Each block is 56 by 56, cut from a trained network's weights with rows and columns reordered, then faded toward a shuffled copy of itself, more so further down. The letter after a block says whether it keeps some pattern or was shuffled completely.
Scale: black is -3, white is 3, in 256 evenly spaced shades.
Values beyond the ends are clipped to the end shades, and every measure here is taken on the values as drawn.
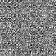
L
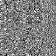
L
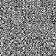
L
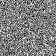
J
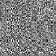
L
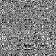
L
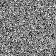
J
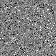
J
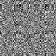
L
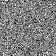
J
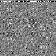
L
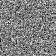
J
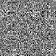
L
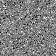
J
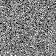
J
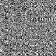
L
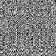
L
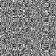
L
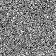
J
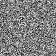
J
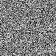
J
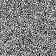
J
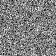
J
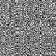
L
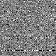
L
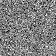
J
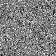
J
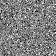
J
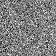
J
